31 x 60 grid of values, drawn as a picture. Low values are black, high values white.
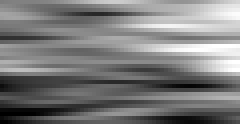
The grain runs across in streaks. The ninth with the lowest average is the bottom left. There is an overall slope up to the top right.
